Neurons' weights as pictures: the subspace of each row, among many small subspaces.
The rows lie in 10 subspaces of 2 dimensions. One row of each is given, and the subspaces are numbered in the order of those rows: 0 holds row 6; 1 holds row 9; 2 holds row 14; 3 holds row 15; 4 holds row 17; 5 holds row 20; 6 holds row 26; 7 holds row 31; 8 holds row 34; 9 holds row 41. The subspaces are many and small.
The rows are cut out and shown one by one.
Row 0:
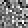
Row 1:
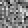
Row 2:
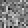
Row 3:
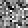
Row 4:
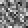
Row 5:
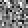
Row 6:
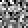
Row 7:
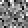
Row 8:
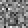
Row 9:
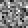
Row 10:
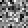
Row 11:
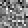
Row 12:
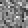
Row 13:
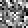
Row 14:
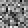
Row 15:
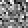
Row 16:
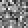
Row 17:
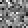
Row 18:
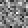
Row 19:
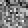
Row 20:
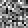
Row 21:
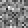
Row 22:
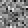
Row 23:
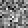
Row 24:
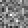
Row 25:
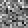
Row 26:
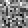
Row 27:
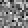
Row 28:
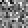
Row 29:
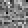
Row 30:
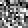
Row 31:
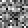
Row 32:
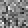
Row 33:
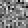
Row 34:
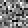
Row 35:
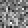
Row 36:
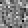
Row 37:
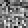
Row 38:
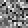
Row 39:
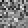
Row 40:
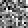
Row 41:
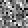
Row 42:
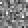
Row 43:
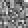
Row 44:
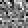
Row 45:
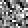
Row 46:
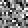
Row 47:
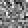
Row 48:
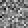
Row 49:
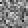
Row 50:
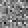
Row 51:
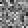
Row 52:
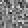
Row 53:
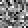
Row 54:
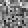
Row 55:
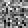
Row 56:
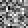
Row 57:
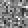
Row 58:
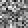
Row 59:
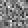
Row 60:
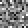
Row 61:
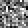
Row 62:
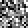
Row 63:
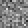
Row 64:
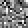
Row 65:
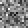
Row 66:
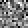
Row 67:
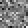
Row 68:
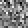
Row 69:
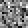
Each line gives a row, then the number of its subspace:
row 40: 0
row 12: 2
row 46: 9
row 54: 6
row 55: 6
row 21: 7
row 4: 1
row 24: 2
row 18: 1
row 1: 4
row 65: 2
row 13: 4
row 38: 8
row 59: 8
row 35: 1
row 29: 3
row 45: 9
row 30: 6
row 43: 3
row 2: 1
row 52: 0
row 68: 5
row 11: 5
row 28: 0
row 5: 0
